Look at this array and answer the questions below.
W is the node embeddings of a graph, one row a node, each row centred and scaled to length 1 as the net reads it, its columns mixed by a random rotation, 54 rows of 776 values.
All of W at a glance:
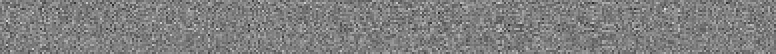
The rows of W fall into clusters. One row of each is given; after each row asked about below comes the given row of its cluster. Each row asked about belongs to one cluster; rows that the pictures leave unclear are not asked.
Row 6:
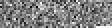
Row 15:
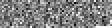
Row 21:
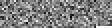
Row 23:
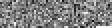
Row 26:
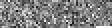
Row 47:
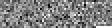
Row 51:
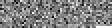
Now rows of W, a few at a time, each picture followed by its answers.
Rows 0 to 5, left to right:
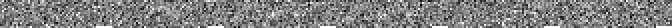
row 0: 15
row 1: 6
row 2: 47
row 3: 47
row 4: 23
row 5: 21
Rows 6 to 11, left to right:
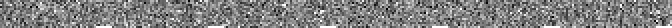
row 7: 23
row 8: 51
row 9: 51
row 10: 15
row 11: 15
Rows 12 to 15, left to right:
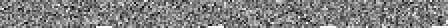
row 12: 21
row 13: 6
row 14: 26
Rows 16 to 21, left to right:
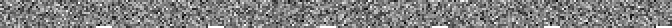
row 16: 6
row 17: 21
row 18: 23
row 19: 6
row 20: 26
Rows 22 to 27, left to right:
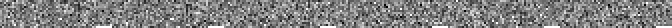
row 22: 23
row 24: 47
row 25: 47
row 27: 47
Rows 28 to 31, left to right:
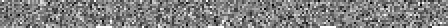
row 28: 15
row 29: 15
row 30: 47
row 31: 47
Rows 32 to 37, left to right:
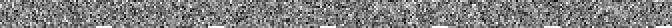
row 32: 26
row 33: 21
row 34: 51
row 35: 6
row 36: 26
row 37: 6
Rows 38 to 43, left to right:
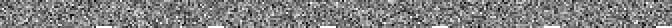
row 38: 21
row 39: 26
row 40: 47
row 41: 26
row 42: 51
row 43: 47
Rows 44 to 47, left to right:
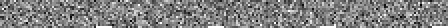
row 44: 21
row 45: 26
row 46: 23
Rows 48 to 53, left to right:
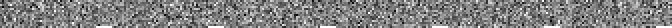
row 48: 6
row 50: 21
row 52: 15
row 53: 51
